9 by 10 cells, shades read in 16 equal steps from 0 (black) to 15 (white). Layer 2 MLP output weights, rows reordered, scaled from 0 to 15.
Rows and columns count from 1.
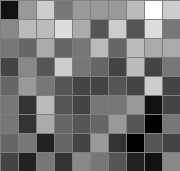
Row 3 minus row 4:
3 -2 5 -6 0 5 2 0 6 3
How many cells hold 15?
1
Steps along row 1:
up up down up same same up up down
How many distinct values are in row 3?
4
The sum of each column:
50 58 75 63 58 64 60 58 61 63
